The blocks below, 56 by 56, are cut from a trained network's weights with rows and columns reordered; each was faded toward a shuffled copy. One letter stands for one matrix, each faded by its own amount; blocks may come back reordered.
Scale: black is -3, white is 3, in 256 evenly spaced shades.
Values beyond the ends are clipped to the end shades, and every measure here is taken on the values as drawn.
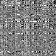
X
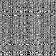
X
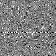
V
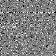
V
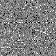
V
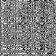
X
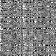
X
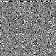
V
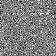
V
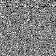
V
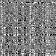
X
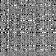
X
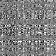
X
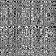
X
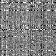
X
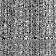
X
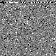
V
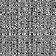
X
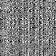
X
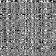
X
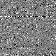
V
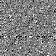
V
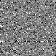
V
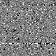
V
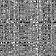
X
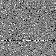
V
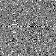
V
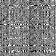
X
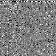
V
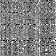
X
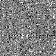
V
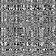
X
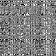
X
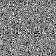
V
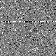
V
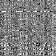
X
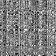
X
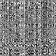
X
